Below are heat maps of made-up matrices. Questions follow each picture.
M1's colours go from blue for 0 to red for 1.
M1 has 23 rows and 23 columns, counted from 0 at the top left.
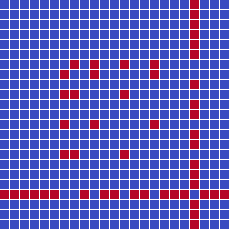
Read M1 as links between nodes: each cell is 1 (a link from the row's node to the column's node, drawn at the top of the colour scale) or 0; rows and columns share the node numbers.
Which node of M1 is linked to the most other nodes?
node 19
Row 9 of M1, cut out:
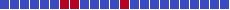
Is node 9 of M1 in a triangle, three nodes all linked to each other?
yes
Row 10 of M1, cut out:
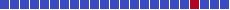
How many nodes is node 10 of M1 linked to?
1
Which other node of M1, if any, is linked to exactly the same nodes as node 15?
node 9
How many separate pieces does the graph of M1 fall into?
2
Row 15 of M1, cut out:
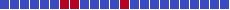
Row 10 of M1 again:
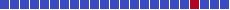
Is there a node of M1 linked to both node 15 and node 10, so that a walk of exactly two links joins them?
no
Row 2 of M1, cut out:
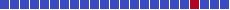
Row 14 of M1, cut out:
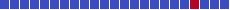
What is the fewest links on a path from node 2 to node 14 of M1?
2
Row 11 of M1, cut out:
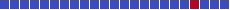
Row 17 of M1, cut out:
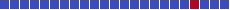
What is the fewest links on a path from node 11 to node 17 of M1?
2
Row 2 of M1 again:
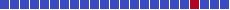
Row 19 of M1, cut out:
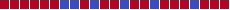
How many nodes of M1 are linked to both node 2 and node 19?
0
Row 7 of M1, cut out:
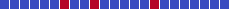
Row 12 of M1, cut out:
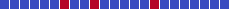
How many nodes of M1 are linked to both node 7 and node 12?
3
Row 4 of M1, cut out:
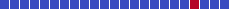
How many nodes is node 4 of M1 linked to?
1
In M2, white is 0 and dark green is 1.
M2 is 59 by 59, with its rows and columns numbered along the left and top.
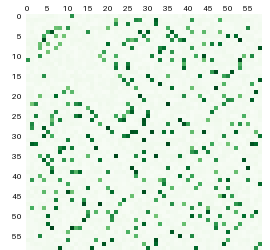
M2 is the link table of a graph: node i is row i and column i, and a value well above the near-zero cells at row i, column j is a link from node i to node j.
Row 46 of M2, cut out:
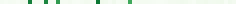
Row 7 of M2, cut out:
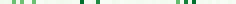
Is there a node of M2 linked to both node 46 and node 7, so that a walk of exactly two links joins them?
yes
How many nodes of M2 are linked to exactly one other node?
2
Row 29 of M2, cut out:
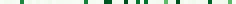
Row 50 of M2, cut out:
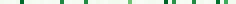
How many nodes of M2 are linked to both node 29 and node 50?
3
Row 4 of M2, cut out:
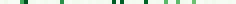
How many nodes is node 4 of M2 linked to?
9
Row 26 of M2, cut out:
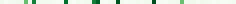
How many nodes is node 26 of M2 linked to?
8
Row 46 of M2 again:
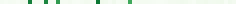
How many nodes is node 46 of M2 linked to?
5
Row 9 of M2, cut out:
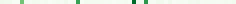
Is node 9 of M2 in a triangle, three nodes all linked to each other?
no
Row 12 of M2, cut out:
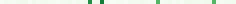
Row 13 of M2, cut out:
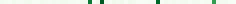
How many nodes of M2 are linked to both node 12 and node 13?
4
